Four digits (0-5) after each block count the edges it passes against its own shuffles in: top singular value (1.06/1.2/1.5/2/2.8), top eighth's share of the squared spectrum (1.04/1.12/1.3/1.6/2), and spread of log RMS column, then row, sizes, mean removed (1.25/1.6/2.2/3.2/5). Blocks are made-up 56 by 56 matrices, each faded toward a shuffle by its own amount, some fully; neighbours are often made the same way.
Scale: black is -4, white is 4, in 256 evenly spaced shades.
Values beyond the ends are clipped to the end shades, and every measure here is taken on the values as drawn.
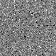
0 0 0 1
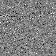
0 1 0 1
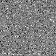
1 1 0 2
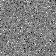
0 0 0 0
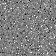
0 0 0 0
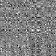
4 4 2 2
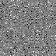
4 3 1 2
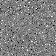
2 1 0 0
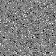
3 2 0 1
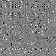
3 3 1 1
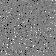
1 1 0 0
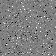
2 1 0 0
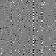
4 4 2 2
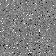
3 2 1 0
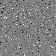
0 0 0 0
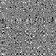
4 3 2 2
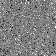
2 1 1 0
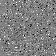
1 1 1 0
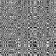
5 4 3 3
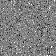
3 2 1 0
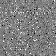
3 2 0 1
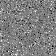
0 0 0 0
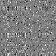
4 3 1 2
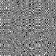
4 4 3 2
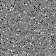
0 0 1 0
